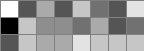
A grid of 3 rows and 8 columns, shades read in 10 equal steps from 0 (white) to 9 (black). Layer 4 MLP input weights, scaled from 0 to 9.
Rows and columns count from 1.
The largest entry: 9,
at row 2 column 1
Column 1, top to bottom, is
0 9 6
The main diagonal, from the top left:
0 2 3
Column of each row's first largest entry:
2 1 1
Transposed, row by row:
0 9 6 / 6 2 2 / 3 4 3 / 6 4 3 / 2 5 1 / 5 3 2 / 6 6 2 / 1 5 2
